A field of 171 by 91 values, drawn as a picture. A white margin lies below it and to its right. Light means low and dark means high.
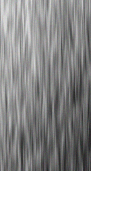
Overall the values sit about 50% of the way up the scale. Values rise toward the bottom right. The ninth with the highest average is the bottom right. The ninth with the lowest average is the top left. The grain runs up and down.
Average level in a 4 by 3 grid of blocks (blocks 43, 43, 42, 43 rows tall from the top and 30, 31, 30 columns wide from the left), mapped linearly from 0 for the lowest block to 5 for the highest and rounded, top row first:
012 | 123 | 234 | 345
